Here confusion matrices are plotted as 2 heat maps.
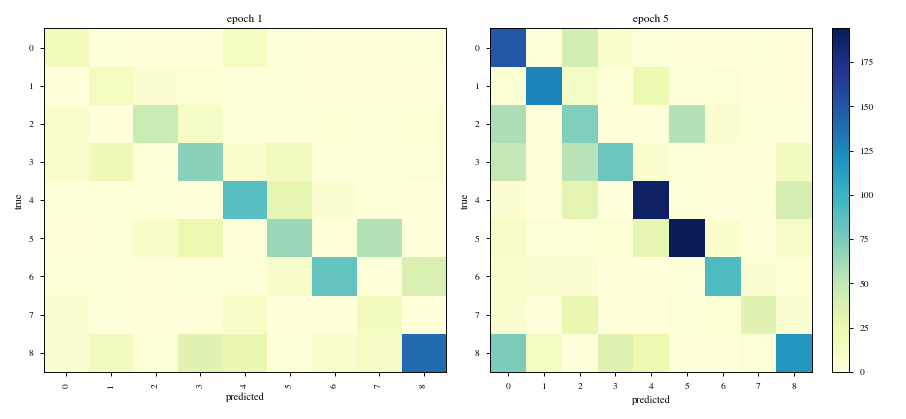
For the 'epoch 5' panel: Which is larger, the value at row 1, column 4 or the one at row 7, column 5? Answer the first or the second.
the first
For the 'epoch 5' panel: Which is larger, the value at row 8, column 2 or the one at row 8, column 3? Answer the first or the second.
the second
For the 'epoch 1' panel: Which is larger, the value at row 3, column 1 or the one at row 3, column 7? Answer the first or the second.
the first
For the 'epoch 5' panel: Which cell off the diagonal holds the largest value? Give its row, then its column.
8, 0
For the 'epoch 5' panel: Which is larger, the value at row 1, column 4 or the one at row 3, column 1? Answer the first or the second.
the first
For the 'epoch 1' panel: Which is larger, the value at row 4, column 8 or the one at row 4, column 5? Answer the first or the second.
the second
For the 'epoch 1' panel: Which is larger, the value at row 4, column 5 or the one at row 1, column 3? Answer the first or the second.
the first
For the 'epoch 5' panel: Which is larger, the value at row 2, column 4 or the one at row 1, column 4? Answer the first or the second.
the second
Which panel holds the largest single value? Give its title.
epoch 5
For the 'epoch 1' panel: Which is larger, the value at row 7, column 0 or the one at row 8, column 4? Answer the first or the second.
the second
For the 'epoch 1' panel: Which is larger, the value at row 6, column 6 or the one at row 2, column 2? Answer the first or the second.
the first
